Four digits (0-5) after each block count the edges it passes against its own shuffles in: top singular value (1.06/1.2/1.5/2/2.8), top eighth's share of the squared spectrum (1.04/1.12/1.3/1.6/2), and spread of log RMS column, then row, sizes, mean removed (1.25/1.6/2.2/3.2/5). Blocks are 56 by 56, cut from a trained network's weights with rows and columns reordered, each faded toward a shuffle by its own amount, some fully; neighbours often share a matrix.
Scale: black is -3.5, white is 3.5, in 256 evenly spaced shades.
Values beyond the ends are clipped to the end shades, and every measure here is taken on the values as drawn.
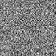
3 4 1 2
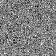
2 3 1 1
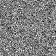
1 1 0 0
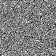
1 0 0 0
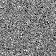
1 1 0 0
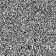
3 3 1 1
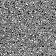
0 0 0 0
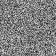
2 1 0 0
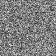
1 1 0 0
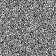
1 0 0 0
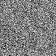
2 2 0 0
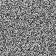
0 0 0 0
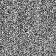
2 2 0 0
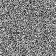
0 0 0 0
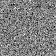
1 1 0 0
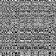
4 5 2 3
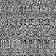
4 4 2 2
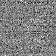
3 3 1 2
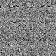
2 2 0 1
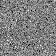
0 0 0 0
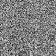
2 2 0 0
